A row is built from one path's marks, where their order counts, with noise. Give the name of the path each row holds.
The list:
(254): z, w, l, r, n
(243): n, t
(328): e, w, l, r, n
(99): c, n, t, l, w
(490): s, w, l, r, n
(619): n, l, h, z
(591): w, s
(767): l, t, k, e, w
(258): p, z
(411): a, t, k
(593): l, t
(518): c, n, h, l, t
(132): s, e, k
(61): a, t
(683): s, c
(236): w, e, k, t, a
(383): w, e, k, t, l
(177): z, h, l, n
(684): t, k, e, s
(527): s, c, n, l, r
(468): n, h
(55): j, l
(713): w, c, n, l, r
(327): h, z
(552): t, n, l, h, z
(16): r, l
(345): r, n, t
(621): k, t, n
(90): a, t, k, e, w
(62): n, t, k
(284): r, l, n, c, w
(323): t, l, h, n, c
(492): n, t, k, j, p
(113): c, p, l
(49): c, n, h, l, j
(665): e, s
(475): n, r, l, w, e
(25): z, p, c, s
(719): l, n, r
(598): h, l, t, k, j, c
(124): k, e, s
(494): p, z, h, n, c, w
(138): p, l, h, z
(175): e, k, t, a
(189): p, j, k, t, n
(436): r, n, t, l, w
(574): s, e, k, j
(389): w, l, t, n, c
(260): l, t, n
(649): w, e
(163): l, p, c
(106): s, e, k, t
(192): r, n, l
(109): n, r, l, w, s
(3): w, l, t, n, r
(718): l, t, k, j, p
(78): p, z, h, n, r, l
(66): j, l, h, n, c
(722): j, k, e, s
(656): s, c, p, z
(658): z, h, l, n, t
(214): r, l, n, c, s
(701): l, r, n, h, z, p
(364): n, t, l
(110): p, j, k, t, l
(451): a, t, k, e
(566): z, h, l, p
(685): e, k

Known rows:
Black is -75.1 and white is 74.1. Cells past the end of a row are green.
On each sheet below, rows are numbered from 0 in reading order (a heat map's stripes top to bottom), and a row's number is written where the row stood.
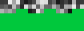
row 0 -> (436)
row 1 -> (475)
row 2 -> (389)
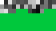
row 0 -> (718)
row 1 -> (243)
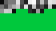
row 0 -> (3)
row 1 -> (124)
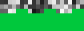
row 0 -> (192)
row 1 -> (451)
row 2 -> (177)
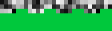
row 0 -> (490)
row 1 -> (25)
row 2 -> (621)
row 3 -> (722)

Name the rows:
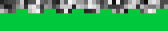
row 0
(683)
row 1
(55)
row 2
(328)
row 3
(468)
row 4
(591)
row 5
(719)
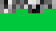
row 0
(593)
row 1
(62)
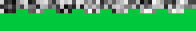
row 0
(90)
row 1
(109)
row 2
(574)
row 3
(658)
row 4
(619)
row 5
(254)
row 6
(701)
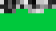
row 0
(411)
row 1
(214)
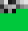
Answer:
(236)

